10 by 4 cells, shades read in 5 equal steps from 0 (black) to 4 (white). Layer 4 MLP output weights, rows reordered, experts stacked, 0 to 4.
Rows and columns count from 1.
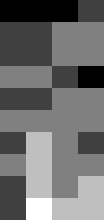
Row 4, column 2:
2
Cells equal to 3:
6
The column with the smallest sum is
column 1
